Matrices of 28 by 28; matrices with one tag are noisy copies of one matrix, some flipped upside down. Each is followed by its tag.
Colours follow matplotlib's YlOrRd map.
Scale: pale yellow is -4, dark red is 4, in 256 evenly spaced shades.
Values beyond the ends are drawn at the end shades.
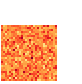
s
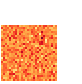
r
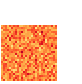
r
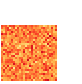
s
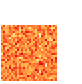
r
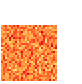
r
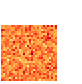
s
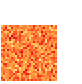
r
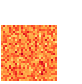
r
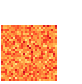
s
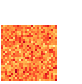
s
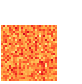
r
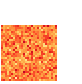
s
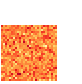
s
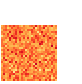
r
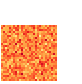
r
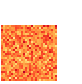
s
